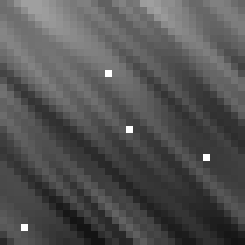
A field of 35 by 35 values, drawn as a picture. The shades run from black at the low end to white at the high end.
Slope: up to the top. Ninth with the highest average: top left. Lone odd cells: 4, each higher than its neighbours. Grain: diagonal, down to the right. Average level on the scale: 30%.
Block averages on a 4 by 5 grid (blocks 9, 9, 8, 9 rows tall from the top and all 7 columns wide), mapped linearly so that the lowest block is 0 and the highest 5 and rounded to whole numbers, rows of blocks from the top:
5 5 4 4 4 / 3 3 3 2 2 / 2 1 1 1 1 / 2 0 1 0 0
